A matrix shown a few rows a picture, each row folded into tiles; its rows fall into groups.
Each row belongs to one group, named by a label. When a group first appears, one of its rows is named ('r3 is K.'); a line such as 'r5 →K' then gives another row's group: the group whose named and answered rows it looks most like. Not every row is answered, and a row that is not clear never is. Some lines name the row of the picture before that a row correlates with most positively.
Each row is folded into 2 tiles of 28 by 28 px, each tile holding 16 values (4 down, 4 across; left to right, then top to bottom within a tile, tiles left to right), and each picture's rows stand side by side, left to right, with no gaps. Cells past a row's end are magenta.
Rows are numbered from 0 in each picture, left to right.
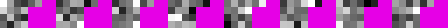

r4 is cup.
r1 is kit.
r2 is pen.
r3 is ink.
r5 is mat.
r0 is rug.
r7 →cup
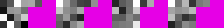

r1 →rug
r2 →pen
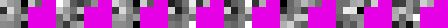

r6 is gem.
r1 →rug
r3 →pen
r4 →pen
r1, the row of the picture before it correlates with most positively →1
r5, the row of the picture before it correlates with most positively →0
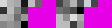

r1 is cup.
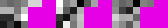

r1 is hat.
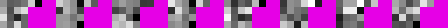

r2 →ink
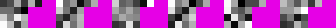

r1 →hat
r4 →rug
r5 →cup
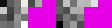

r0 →pen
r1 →cup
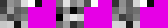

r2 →mat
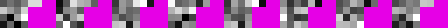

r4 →mat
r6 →kit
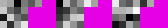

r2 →cup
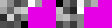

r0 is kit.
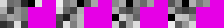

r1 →hat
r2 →rug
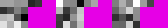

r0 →ink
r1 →hat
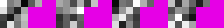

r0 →hat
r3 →ink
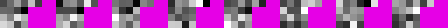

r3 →mat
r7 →cup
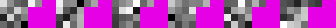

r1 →hat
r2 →gem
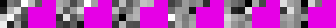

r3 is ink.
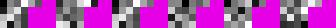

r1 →mat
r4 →kit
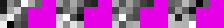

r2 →ink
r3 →kit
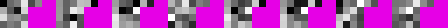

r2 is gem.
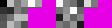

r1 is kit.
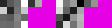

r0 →pen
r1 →hat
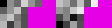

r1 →cup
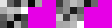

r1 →kit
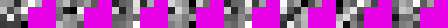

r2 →pen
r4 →pen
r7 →gem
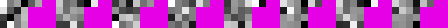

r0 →hat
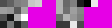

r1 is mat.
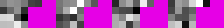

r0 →ink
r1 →gem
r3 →mat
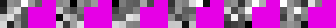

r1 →rug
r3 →mat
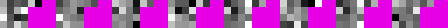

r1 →ink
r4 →pen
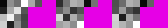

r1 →kit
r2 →kit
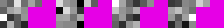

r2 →rug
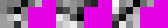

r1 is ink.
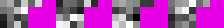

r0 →cup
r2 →ink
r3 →gem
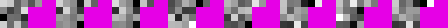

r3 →kit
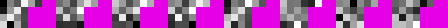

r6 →rug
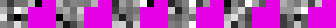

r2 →mat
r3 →pen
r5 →cup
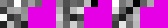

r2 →hat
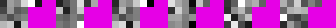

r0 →mat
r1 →pen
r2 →mat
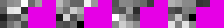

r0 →gem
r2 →ink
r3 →ink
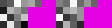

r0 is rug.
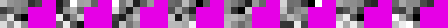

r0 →ink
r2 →hat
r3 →kit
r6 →ink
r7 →ink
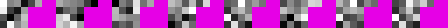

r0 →hat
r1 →ink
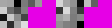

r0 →rug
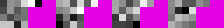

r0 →mat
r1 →cup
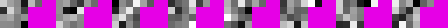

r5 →mat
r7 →hat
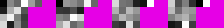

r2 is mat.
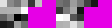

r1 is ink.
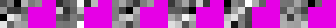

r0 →rug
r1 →pen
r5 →kit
